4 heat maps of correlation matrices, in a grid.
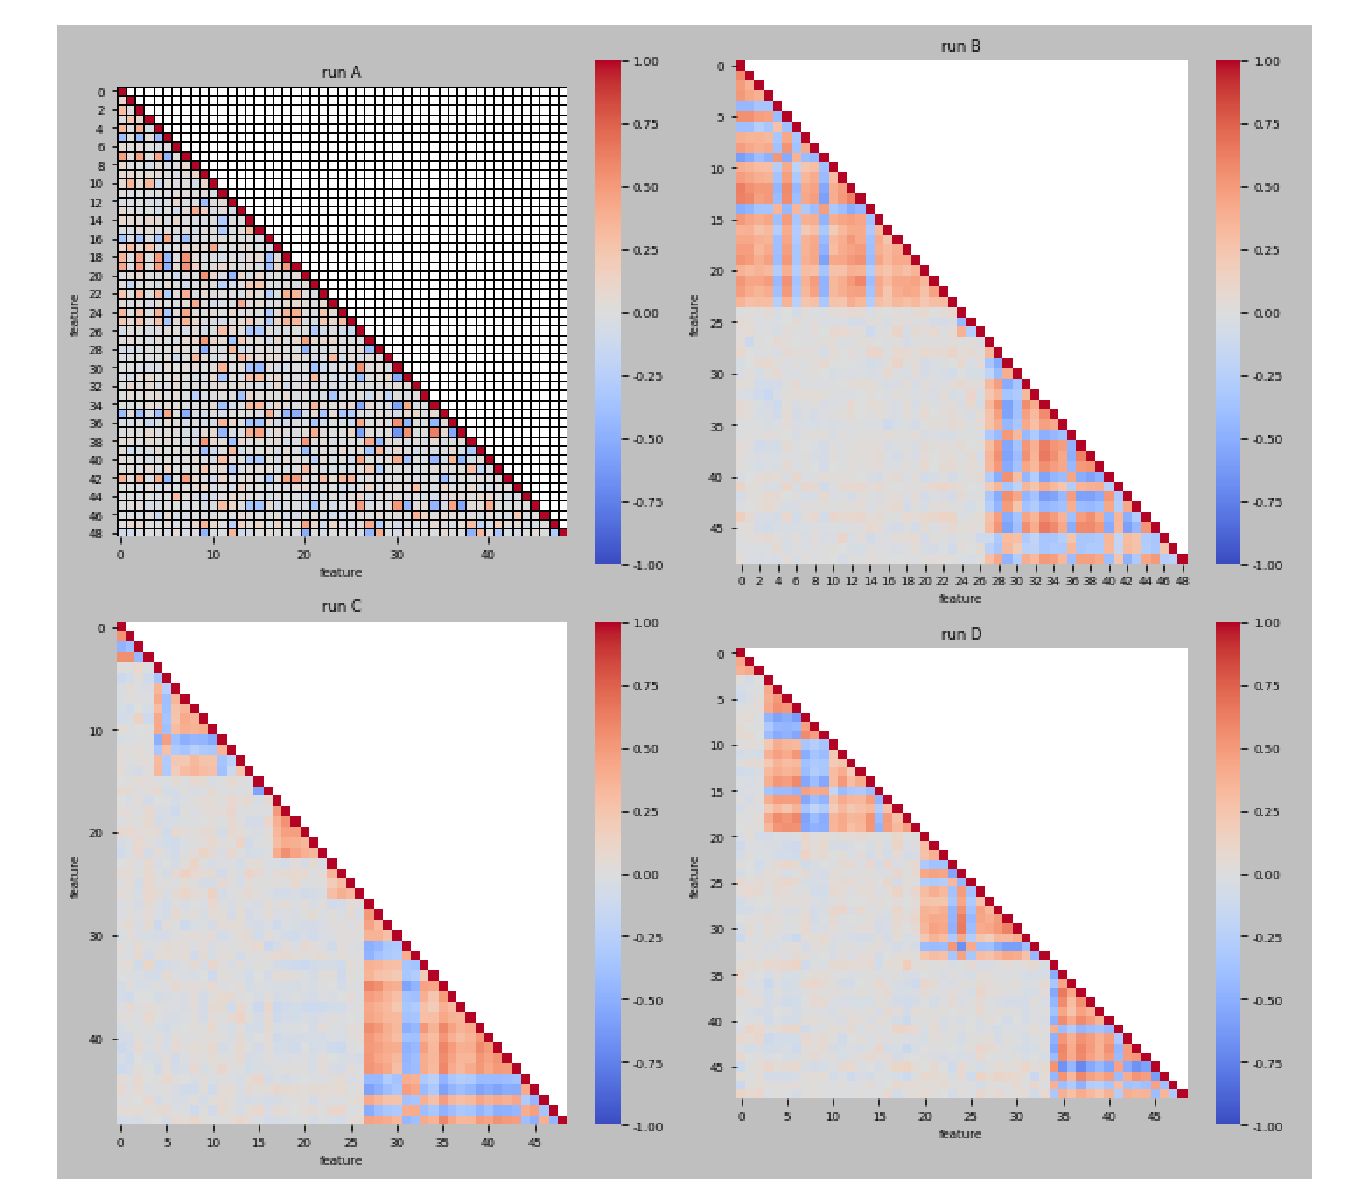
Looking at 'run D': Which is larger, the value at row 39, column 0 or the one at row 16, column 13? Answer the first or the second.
the second
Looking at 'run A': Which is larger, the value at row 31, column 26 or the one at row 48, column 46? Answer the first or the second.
the second
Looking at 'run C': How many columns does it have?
49
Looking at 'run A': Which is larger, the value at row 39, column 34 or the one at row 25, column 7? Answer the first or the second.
the second
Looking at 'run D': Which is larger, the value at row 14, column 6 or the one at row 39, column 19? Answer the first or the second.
the first
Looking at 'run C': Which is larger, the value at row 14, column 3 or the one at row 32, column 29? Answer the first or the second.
the first
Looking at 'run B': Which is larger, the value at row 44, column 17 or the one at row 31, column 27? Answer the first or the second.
the second
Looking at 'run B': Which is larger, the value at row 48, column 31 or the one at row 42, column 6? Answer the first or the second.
the first
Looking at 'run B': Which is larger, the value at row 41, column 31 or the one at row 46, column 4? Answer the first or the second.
the first
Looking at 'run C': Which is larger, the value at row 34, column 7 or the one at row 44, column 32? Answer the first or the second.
the second
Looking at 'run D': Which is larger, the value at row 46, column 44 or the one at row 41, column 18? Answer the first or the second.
the first
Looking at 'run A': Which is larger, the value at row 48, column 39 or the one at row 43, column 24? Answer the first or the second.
the first
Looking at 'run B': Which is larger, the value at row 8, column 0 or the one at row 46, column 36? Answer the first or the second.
the first
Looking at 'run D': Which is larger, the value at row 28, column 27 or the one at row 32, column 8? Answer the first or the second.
the first
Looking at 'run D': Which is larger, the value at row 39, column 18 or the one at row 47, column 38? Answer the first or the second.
the first
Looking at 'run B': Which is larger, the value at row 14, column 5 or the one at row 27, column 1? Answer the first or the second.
the second
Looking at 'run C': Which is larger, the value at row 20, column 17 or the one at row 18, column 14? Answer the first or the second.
the first
